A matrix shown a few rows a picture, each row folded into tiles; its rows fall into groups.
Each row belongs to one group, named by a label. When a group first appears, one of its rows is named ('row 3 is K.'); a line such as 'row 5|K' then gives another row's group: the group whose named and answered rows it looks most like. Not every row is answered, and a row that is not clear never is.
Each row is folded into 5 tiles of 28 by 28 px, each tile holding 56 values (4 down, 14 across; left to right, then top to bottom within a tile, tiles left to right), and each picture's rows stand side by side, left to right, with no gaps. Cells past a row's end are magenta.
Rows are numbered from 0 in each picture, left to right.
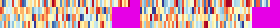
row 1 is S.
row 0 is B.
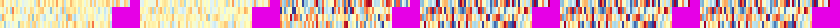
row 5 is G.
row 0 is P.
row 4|G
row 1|G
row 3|G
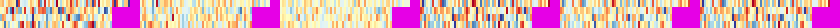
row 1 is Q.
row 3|B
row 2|Q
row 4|B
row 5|B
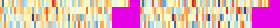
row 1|B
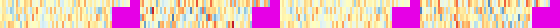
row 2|Q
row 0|Q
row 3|S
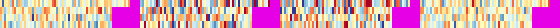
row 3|B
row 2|S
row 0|B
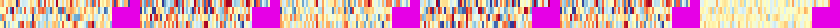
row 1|S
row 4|S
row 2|S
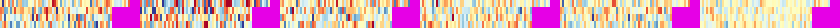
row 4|B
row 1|S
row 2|P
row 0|B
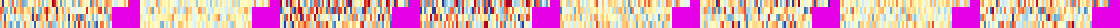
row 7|P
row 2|S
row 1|G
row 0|B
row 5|P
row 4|S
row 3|S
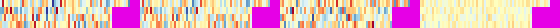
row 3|P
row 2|P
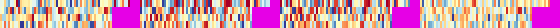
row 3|B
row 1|S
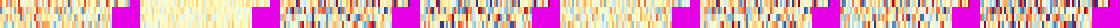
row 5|P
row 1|P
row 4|Q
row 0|S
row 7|G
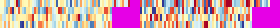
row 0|G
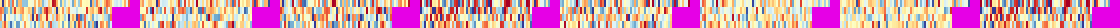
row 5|Q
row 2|B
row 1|P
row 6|P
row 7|S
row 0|B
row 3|S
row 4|G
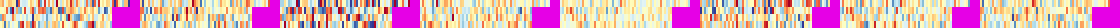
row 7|B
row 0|P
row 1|B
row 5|S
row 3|Q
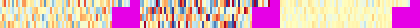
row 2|P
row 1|G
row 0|Q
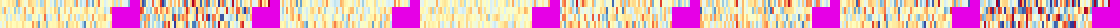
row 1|B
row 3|G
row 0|P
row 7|G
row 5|S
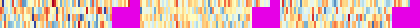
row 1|S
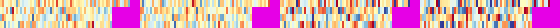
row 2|P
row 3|G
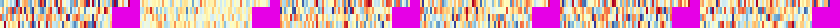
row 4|B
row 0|G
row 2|S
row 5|P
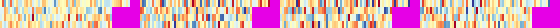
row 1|B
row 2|P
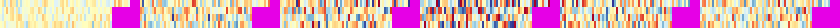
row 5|Q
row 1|B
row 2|P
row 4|Q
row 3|G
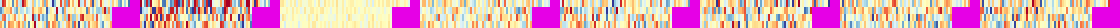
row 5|P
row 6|B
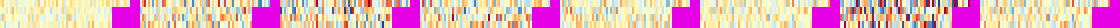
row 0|P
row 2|S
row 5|G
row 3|Q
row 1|Q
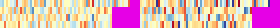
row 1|P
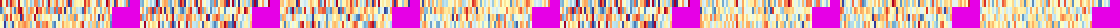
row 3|B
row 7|Q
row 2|P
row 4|G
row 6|B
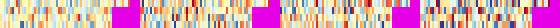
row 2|S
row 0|G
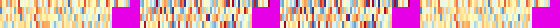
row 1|G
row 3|S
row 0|S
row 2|G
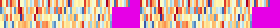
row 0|S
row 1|S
